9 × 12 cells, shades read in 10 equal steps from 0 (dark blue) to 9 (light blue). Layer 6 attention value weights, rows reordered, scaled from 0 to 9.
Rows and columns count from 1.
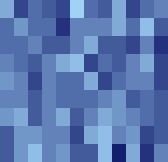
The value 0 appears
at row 9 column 9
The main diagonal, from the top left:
7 6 5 5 4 4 5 8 0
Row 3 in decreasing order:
7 5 5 5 4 4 3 3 3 3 2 1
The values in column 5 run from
1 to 7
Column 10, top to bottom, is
2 4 2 5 5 3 5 6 7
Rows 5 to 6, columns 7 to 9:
7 2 4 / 4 5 6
